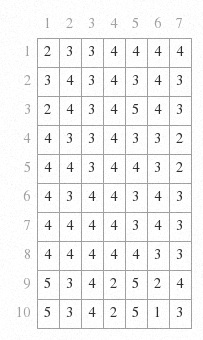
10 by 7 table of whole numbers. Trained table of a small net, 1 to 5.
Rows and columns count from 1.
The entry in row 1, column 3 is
3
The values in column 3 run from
3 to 4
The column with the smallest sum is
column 7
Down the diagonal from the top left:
2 4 3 4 4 4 3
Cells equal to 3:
24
